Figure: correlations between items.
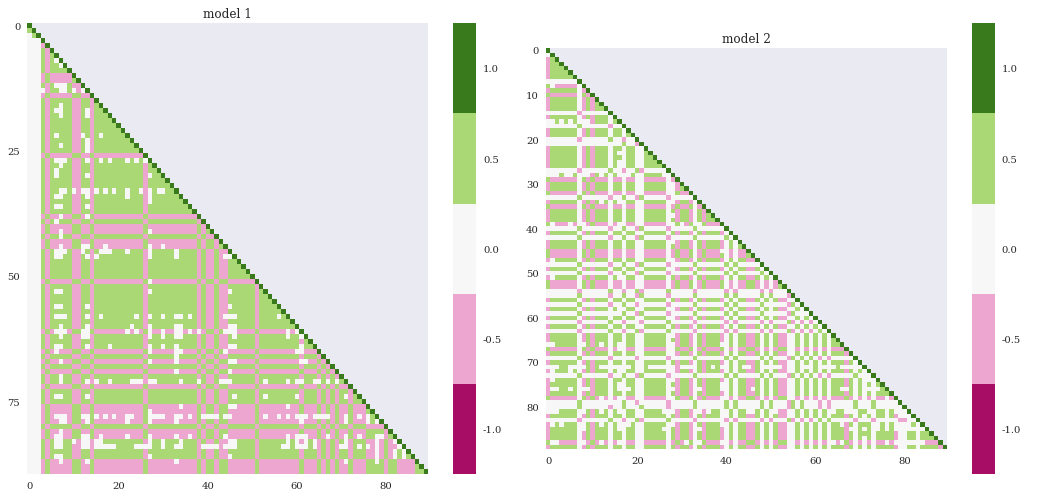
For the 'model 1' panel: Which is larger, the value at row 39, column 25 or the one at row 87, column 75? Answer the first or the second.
the first
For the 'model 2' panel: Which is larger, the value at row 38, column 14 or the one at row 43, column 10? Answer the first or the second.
the first
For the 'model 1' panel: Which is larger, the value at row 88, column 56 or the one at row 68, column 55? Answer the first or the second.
the second
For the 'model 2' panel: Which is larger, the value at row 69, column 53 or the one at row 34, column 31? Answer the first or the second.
the second
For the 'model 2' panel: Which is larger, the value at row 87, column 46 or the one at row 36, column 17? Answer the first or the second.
the second
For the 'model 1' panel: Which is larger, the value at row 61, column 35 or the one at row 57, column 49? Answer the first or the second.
the second
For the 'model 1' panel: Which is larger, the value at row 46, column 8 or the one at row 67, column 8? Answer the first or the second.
the first
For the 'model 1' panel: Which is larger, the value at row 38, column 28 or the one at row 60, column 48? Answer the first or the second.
the second
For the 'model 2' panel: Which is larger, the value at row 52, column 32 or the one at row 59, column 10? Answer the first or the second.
the first
